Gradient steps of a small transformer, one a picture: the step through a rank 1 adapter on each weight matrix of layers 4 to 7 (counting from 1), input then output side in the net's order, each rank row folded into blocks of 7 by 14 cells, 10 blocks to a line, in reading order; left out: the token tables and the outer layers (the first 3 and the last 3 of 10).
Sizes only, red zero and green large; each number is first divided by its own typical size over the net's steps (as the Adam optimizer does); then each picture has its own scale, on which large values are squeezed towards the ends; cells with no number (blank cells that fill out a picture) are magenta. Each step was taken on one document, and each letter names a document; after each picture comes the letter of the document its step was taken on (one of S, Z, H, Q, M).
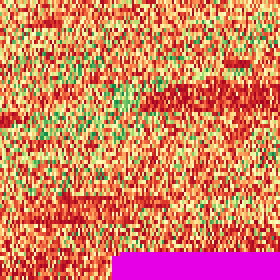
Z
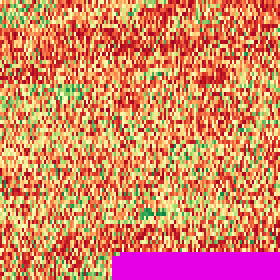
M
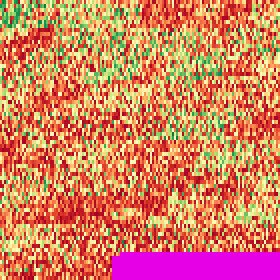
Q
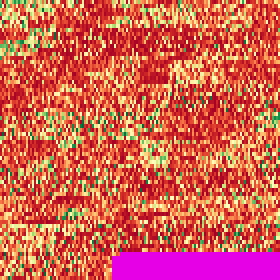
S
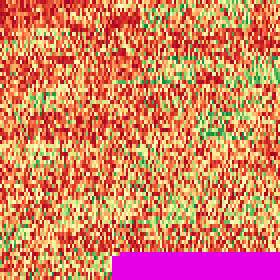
M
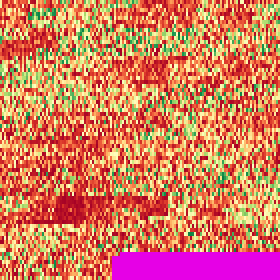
Q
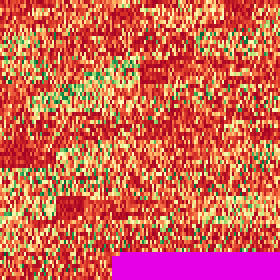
S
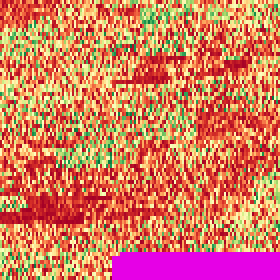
Q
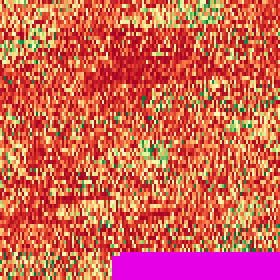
S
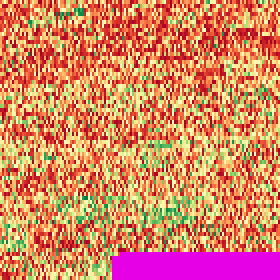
M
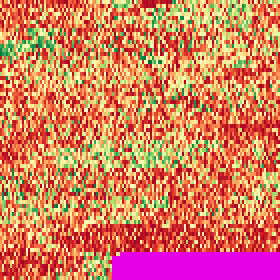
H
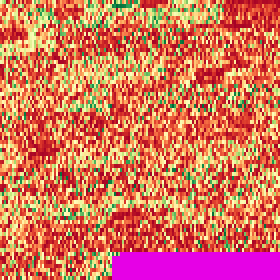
H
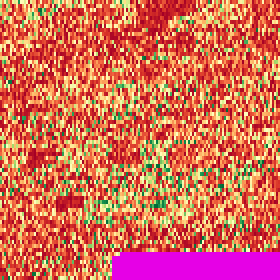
S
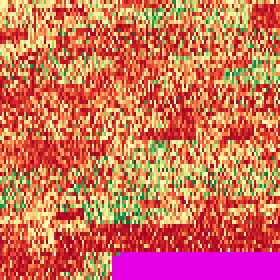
H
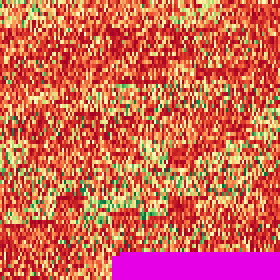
S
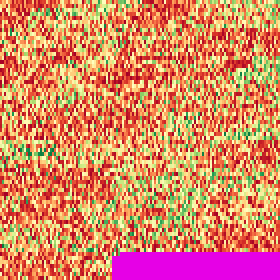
Q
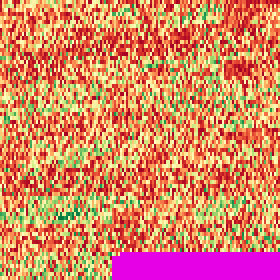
M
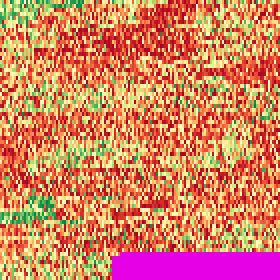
M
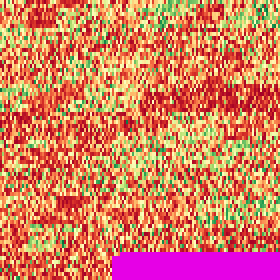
Z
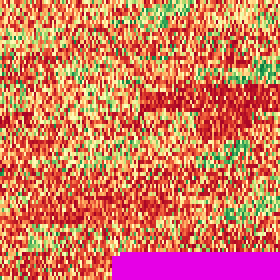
Z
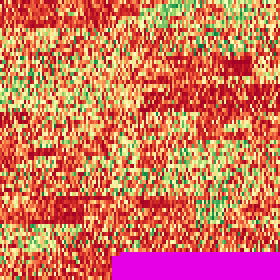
Z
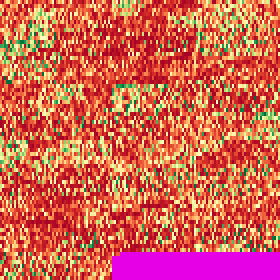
S
